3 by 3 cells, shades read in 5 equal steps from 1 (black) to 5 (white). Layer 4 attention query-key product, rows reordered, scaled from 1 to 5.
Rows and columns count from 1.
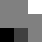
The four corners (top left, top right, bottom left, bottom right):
3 5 1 3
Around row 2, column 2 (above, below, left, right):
3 2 3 3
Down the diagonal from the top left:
3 3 3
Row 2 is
3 3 3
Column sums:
7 8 11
